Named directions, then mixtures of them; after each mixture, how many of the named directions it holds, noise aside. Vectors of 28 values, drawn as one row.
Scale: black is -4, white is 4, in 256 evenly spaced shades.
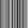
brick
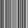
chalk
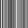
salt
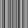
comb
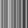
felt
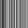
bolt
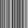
two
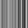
three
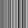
two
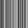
one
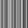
one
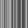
three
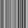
one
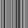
two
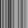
three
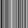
two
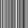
three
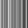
one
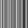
two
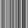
three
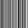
two
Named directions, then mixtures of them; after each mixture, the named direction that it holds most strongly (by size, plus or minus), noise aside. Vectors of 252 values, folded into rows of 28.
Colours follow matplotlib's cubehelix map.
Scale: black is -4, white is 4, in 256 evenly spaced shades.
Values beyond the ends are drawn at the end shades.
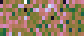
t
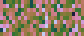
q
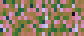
q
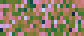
q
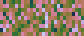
q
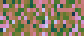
q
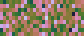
q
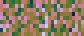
q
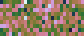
t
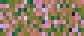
q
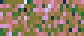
t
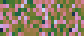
q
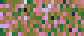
t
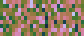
q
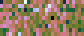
t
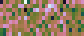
t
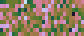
q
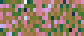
t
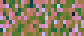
q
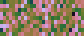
q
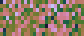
q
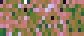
t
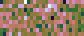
t
